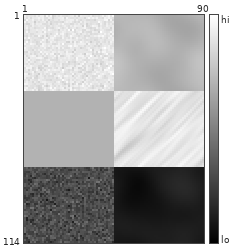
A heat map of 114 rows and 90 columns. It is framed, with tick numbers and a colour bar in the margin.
It is made of 3 by 2 panels. Panel 1,1: very high, fine-grained, faint in contrast. Panel 1,2: high, smooth, faint in contrast. Panel 2,1: high, flat. Panel 2,2: very high, slanting up to the right, faint in contrast. Panel 3,1: low, fine-grained. Panel 3,2: very low, smooth, faint in contrast.
